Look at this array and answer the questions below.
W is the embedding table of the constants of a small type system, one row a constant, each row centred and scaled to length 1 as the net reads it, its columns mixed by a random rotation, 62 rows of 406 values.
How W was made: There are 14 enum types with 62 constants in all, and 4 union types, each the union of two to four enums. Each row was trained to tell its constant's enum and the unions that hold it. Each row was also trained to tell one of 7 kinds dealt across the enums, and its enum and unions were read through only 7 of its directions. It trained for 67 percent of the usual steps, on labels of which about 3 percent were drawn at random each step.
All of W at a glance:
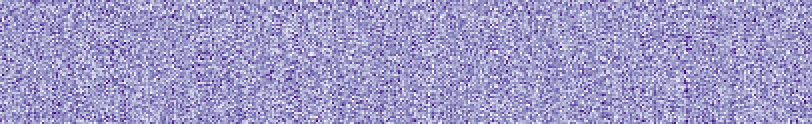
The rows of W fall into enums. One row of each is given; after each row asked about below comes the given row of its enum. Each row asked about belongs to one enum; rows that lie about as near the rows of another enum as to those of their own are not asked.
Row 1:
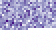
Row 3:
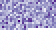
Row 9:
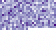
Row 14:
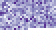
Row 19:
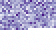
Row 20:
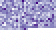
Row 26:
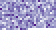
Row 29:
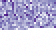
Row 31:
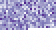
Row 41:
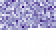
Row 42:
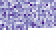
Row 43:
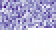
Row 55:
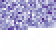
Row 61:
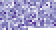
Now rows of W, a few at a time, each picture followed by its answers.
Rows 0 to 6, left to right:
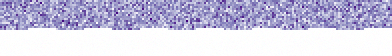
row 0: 19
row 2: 31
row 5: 41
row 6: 26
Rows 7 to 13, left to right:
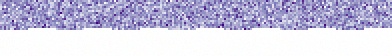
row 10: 9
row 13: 43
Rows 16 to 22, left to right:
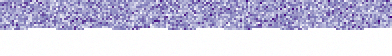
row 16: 19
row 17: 14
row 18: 55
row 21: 43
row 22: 42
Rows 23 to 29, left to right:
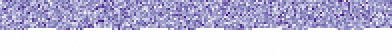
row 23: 1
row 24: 55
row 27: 42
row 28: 14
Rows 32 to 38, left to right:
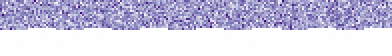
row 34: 55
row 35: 1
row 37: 3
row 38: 43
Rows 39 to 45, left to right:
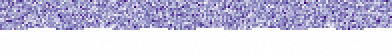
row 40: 42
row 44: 31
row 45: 42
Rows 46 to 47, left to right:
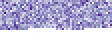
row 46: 31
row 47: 19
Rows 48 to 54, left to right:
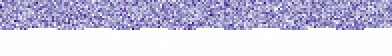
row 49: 9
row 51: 19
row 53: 14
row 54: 31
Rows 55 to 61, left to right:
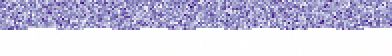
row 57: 43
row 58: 19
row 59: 43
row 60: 42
